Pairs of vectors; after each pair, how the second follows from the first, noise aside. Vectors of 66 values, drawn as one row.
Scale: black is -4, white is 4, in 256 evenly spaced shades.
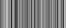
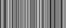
shuffled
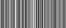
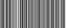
wrapped around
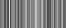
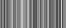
wrapped around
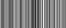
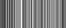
shuffled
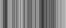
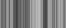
wrapped around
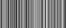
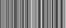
shuffled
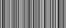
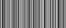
copied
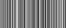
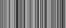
sign-scrambled
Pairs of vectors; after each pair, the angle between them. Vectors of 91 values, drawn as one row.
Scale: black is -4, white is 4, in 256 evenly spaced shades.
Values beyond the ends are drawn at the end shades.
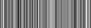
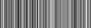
nearly parallel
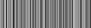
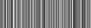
nearly opposite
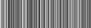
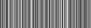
partly opposed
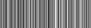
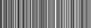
partly aligned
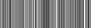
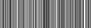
nearly parallel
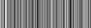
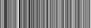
orthogonal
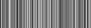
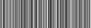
orthogonal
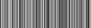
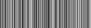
partly aligned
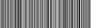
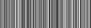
nearly opposite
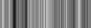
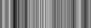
nearly parallel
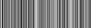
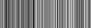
partly aligned
